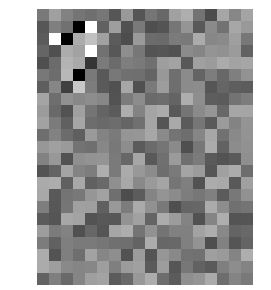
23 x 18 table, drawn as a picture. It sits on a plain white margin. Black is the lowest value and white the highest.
Stripes: none. Mirror symmetry: none. Odd patch: rougher, in the top left. Slope: none. Roughest part: top left.
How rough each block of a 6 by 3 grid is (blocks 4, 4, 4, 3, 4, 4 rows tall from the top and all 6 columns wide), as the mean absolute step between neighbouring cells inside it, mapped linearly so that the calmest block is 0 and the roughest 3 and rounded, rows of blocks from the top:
310
200
010
101
010
010
